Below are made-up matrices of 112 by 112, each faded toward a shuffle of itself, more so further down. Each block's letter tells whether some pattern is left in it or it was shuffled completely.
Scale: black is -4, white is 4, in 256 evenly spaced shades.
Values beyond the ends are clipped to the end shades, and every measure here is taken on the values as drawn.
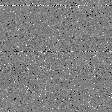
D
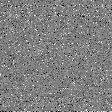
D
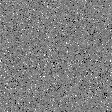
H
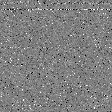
D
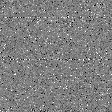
D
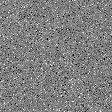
H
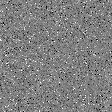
H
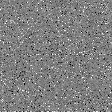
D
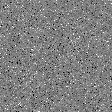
H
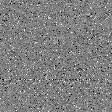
D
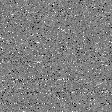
D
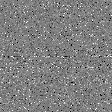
D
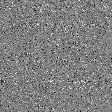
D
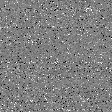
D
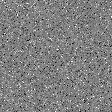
H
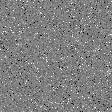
H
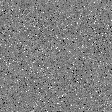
H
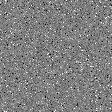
H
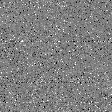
D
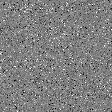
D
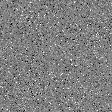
H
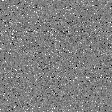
D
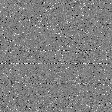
D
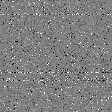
D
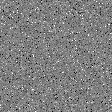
H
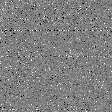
D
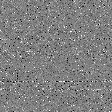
D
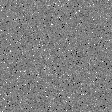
H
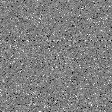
D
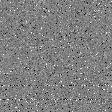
D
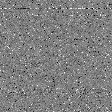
D
